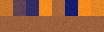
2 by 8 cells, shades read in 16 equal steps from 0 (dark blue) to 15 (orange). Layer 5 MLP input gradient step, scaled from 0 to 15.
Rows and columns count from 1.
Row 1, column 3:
2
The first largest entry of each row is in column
4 1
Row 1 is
12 5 2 15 10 0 15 14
